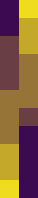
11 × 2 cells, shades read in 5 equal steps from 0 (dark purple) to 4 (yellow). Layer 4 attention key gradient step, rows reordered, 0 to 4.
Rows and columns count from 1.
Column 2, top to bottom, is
4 3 3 2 2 2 1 0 0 0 0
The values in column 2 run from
0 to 4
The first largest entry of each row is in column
2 2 2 2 2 1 1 1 1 1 1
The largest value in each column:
4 4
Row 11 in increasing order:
0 4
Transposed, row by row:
0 0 1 1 1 2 2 2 3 3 4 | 4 3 3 2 2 2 1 0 0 0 0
